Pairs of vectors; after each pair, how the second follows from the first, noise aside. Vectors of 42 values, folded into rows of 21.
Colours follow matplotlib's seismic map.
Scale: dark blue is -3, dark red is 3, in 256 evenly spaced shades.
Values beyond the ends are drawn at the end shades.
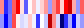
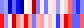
reversed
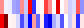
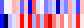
negated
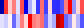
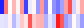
shrunk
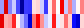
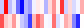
shrunk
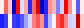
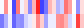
shrunk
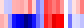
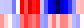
reversed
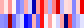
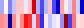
negated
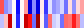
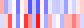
shrunk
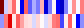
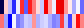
negated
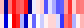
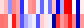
reversed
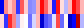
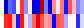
wrapped around
